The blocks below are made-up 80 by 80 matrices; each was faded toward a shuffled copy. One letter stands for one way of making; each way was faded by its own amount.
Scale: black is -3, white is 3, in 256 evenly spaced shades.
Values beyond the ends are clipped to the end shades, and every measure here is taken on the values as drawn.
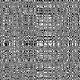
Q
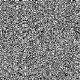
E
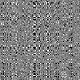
Q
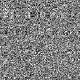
E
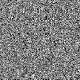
E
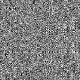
E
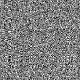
E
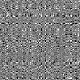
Q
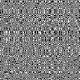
Q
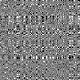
Q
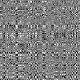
Q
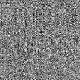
E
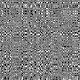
Q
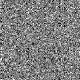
E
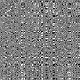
Q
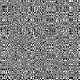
Q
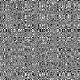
Q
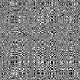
Q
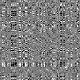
Q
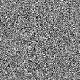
E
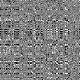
Q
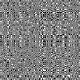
Q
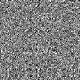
E
